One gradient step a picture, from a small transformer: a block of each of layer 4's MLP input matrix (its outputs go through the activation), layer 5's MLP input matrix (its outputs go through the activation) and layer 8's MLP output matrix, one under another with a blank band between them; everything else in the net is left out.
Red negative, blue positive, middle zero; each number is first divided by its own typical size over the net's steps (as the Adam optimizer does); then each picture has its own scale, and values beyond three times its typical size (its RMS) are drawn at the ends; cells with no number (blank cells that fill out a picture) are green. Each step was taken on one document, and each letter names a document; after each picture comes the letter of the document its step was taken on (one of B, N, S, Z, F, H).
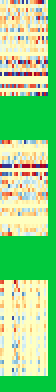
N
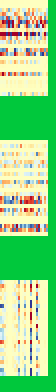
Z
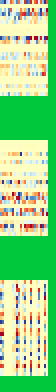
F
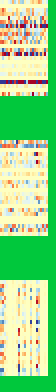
Z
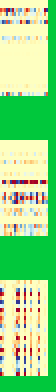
F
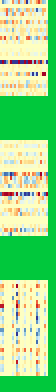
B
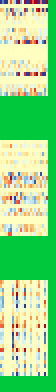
B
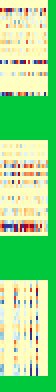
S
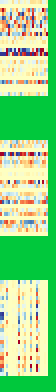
Z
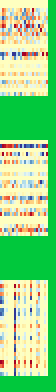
Z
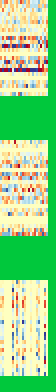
N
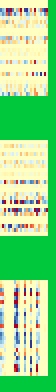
S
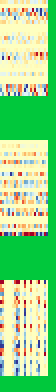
F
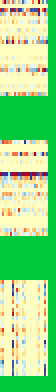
B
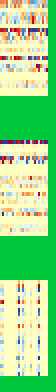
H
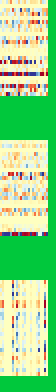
B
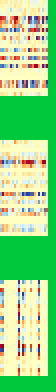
H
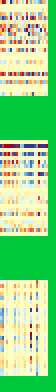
Z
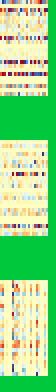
B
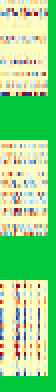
F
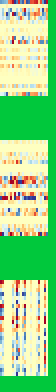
F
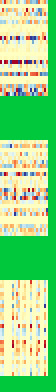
B
